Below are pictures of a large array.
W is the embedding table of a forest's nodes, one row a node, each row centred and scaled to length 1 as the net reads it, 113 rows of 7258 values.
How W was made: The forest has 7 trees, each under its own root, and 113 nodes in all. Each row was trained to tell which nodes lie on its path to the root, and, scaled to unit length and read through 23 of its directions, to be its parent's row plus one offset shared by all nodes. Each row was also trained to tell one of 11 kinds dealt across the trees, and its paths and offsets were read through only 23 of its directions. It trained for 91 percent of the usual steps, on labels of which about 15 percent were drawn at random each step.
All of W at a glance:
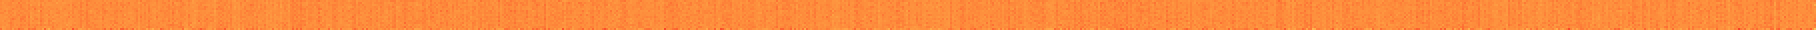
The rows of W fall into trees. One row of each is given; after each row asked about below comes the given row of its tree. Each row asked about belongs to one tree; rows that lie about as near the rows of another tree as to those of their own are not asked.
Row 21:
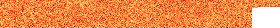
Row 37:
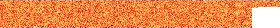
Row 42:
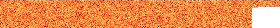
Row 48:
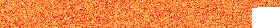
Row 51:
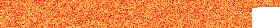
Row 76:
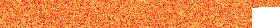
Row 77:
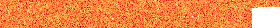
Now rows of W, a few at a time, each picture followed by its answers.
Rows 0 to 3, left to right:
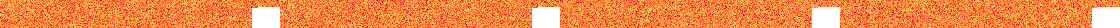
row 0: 48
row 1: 48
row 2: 42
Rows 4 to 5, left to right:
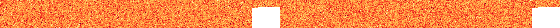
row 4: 76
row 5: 48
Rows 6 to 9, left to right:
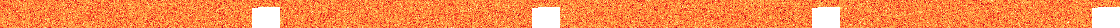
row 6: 51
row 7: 76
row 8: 48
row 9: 77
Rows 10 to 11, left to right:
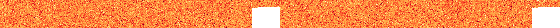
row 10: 77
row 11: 21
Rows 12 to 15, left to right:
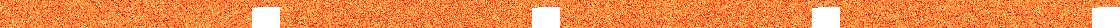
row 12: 21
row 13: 77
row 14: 77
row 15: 42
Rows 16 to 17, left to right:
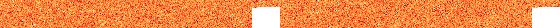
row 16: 42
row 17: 21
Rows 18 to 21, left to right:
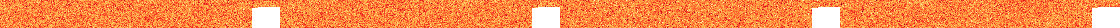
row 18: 77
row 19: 48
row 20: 21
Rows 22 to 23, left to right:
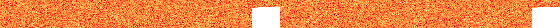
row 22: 76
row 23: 21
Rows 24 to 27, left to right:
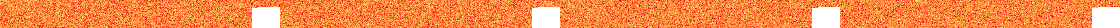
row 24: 37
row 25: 51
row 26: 48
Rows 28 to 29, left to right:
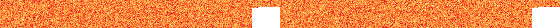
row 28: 76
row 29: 21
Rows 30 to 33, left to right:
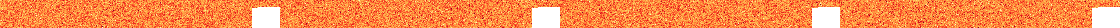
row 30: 77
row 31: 21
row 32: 76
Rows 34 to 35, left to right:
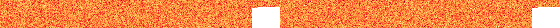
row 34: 76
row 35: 48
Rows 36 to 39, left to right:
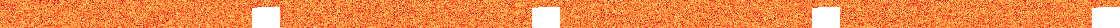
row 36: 51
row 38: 76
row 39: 42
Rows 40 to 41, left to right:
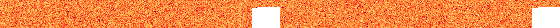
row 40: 77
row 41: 42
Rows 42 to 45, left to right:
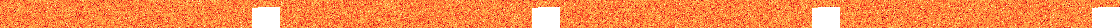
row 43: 42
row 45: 21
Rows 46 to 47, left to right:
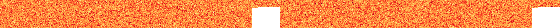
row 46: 42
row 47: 21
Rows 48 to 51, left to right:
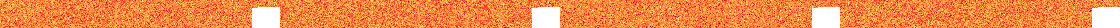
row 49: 37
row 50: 42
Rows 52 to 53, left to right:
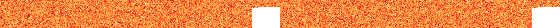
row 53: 42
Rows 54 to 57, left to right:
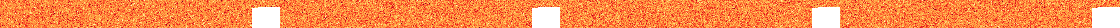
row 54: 21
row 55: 76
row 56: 77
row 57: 37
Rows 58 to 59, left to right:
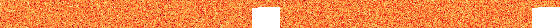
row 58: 77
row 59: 77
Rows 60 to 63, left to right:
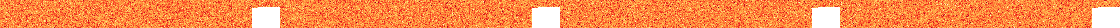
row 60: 21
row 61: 48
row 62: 21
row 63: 42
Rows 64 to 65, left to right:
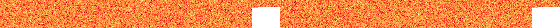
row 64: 21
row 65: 21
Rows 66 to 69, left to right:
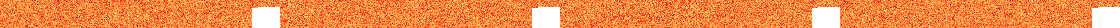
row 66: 48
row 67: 48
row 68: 48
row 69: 76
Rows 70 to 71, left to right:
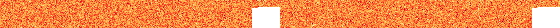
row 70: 76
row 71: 42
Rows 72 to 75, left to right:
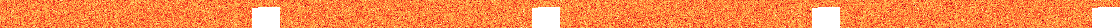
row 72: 76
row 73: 42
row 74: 77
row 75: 76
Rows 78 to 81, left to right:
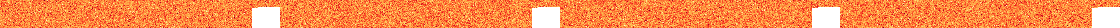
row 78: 51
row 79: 77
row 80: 51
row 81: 21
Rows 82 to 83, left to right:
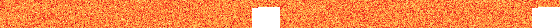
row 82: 76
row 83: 48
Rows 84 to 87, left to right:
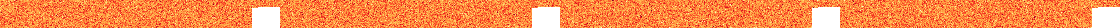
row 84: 21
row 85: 48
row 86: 21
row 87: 77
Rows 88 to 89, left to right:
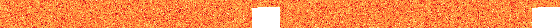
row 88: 77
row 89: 37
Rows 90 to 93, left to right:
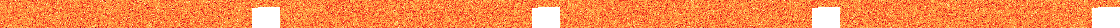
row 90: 77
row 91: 48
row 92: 48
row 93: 42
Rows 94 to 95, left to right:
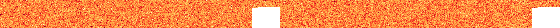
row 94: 42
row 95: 77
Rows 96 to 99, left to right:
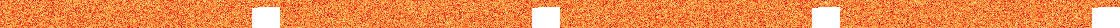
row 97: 51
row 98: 51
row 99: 21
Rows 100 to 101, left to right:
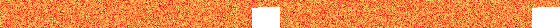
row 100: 76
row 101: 42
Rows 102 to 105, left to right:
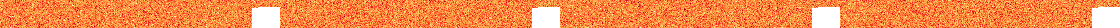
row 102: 21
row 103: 48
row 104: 42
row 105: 48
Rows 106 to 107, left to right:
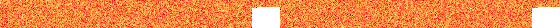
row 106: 37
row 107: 48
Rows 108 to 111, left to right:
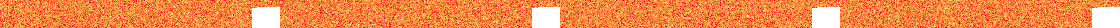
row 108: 77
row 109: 76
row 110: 77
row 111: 77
